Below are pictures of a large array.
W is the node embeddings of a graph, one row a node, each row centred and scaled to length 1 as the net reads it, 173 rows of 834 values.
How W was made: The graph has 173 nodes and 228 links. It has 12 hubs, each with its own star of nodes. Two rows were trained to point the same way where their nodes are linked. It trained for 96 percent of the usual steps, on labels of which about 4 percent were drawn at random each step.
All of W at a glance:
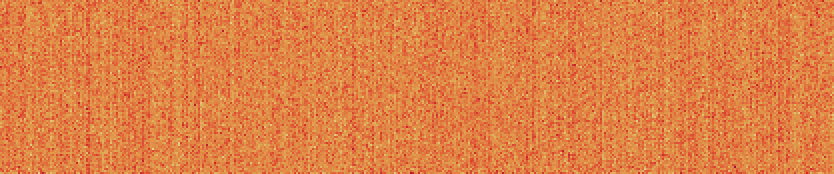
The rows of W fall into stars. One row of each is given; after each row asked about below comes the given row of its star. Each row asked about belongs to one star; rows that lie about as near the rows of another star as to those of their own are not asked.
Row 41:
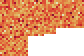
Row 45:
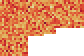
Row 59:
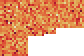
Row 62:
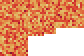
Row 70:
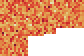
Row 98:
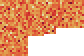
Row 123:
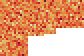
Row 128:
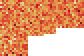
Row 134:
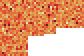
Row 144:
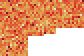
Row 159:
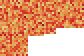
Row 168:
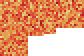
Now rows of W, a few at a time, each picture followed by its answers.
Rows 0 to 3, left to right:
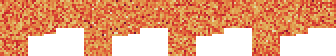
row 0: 168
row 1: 159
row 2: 144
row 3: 70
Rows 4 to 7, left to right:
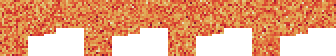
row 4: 98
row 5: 134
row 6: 59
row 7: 70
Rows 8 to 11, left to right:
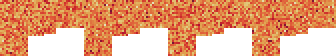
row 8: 62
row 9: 62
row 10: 159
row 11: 98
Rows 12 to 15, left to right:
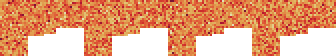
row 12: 123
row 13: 123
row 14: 41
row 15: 98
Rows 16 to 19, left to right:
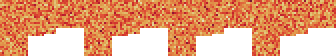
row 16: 123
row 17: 41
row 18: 123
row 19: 41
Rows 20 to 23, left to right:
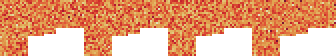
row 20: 45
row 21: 59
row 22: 41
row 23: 159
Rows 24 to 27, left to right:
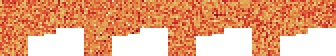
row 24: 41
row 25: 168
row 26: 134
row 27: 144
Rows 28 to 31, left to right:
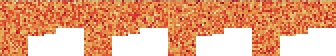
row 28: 128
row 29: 128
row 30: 62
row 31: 59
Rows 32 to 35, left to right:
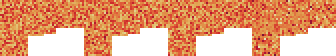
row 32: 159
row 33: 59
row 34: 159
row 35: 168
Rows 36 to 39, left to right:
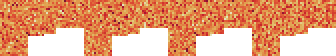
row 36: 62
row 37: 144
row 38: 62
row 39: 168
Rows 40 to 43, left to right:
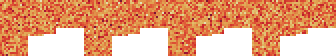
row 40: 134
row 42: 62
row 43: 41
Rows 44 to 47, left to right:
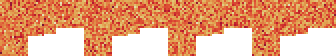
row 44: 41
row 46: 144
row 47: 168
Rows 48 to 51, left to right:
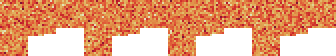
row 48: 41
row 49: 123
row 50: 41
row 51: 123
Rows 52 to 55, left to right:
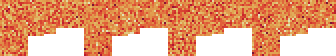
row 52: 98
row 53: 70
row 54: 159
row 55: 45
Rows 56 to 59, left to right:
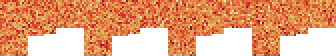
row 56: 59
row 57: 123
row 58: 144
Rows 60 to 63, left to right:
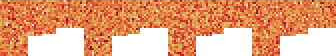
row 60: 62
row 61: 168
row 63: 98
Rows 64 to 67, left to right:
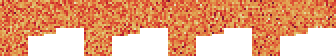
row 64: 128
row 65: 123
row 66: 168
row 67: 144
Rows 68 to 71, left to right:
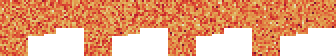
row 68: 59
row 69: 128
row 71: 134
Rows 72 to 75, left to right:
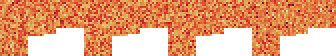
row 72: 70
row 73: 45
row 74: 41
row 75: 128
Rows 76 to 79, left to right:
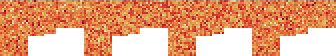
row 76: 98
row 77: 144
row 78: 134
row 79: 134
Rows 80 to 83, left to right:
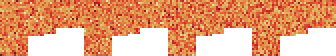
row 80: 70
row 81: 59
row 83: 70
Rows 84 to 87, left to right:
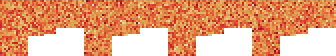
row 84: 134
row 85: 41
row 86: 62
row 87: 98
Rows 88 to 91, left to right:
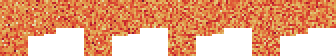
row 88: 62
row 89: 168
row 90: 128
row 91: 62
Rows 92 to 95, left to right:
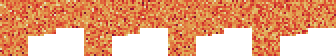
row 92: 45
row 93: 62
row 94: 45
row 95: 168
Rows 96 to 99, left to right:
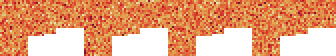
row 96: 41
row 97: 45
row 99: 144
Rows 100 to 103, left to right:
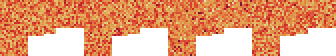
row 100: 144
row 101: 98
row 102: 168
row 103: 45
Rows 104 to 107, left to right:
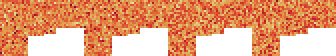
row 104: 59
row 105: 98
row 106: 45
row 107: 159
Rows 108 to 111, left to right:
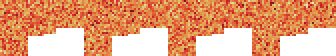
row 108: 168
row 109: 123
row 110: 98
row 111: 41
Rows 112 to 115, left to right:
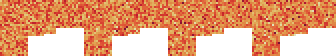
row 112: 123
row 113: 128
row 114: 123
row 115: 62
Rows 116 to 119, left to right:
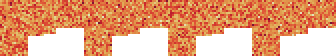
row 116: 123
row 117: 123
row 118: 59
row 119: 45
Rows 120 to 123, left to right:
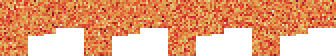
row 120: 128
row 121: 134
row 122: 45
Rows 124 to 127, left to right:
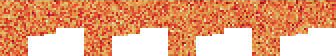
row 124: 98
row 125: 45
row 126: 41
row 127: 123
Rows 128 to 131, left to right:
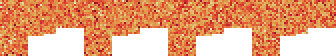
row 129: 59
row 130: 45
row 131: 128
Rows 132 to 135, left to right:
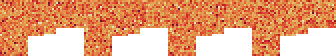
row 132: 41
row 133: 98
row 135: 134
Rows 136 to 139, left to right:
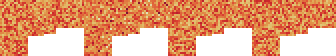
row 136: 98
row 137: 62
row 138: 134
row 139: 59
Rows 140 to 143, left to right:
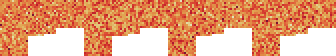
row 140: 45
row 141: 70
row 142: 168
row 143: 128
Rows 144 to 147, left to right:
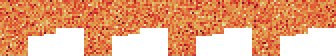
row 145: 128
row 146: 70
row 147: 128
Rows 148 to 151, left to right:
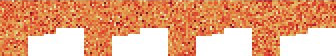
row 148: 168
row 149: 144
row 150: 98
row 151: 59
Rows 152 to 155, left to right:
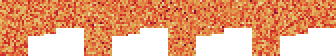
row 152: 62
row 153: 123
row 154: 159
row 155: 159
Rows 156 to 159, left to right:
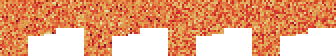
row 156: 45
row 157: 62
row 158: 128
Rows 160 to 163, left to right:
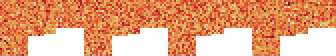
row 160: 123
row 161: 159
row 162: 70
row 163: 41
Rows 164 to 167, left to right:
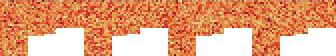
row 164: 123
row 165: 134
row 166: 144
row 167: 62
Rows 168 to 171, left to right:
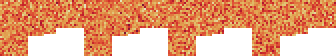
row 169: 168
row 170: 134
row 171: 62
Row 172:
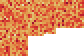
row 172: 128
